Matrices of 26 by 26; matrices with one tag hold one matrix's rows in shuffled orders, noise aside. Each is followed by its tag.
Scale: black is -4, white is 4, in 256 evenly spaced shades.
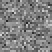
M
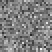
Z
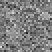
M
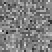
M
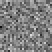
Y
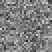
M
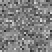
Z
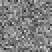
Z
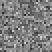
Z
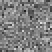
Z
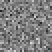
Y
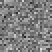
Z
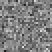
Z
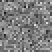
Z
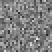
Y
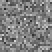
M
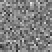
Y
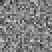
Y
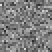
M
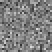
Y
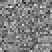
Z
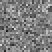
M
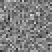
Y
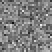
Z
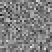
Y
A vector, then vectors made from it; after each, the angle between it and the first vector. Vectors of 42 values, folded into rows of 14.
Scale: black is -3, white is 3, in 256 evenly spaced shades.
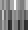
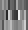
partly opposed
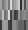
partly aligned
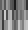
nearly opposite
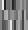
partly opposed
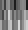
nearly opposite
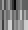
nearly opposite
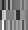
orthogonal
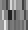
partly aligned
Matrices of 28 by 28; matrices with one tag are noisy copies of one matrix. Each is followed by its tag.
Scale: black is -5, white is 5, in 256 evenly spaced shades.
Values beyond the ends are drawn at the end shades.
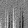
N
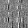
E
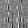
E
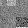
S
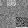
S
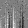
N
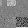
S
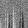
N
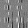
E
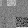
S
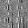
E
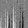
N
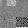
S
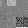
S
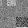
S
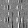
E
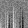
N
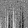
N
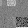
S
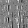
E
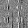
E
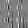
E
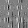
E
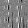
E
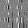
E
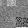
S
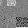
S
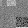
S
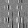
E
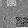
S
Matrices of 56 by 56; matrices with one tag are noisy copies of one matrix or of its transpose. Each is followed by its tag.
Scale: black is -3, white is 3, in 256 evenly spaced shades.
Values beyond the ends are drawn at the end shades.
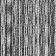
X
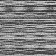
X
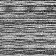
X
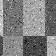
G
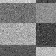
G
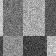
G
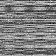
X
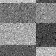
G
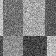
G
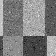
G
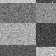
G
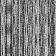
X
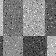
G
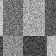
G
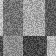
G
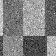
G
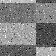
G
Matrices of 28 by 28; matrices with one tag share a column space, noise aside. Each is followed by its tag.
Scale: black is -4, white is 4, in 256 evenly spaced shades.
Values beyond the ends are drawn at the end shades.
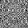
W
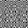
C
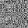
W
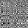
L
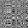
L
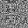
W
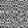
C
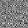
L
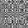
W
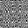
C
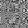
W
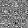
L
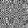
W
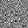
C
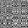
L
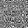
C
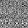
L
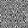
C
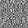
W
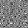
L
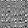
C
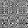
L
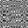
C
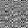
C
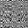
C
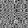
W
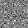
L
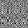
L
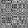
W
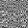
C
